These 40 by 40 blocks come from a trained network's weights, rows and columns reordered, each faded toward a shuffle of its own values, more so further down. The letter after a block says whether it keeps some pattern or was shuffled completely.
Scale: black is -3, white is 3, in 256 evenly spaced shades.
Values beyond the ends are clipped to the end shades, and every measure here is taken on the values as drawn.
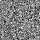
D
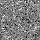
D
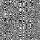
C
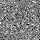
D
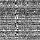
C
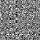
C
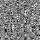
C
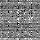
C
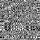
C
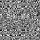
C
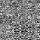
C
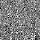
C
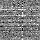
C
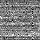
C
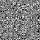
C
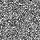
D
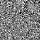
C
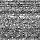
C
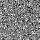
D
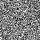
D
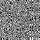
C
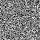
D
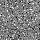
D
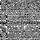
C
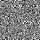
C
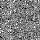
C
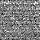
C
